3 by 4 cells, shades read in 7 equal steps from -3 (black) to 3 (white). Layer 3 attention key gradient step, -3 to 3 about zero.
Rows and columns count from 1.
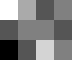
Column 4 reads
0 -1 0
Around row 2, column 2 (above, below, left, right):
1 -1 -1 0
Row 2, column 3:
0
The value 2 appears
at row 3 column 3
